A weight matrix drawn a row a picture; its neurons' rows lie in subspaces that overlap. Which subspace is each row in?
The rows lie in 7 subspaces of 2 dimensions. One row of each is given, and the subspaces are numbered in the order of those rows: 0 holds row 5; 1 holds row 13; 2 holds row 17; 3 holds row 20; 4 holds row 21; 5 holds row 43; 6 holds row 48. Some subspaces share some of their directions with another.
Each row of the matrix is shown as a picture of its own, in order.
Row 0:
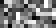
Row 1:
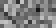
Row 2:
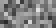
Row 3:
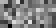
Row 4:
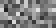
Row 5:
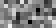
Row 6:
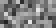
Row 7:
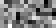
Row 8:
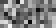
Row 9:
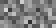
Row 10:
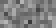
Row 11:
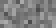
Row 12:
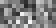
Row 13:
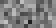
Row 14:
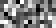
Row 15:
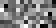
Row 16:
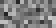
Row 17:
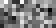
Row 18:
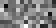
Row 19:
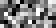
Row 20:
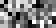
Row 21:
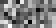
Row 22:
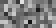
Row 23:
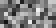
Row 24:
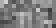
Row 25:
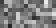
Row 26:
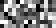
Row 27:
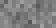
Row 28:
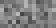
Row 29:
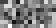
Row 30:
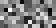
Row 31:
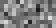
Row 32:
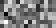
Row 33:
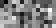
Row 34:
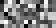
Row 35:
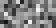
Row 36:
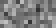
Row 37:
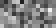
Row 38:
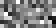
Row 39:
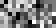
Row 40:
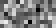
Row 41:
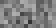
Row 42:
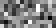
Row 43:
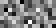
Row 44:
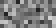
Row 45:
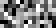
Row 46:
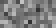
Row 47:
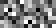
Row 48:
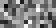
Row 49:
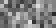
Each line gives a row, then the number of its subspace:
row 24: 2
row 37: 2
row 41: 1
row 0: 0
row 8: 4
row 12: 1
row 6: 6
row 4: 1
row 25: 0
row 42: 4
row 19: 6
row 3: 4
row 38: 3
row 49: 3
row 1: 1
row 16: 3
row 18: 6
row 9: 5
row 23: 6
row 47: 5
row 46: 5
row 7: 0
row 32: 0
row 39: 3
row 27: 3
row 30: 5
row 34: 0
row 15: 6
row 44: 3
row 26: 0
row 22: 5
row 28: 1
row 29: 4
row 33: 2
